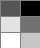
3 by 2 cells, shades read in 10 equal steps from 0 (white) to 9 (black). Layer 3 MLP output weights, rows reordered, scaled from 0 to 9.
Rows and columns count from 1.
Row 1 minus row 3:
6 7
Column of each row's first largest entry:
2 2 2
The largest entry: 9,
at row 1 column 2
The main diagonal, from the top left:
6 5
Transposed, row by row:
6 1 0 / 9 5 2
